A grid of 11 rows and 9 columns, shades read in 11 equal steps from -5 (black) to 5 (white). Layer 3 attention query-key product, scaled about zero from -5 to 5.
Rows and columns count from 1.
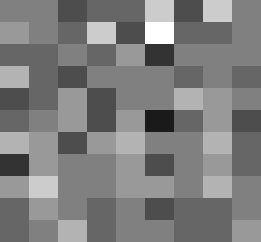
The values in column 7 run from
-2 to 2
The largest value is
5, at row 2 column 6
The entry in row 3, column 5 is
1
